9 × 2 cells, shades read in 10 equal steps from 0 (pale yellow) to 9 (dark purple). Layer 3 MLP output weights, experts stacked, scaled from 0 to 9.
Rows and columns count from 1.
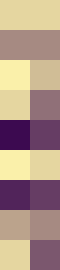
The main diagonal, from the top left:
1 4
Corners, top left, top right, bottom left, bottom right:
1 1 1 6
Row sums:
2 8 2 6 16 1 15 7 7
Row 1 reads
1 1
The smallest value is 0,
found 2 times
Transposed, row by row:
1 4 0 1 9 0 8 3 1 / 1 4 2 5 7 1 7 4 6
